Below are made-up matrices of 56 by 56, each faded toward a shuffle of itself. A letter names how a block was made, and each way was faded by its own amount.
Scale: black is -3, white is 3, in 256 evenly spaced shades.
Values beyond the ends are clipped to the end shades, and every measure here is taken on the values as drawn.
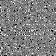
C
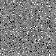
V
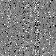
V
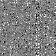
V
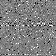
C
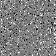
V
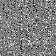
V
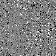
V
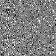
V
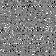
C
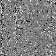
V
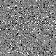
C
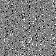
V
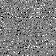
C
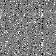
V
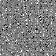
V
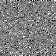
C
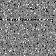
C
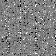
V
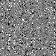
V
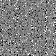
V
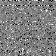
C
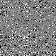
C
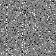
V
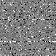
C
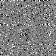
C
